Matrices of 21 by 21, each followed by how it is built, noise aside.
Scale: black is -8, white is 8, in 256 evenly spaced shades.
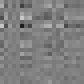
low rank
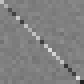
diagonal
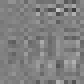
low rank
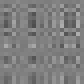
low rank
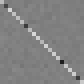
diagonal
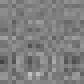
low rank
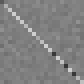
diagonal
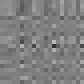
low rank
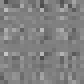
low rank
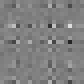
low rank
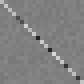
diagonal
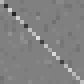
diagonal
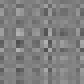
low rank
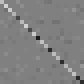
diagonal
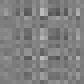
low rank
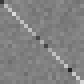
diagonal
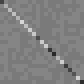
diagonal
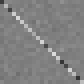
diagonal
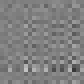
low rank
